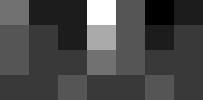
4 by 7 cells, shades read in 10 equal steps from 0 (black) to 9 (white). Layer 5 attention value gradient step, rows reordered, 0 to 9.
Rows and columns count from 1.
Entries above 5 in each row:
1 1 0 0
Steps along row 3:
down same up down down same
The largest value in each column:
4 2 3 9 3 3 2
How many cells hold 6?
1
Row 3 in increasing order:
2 2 2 2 3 3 4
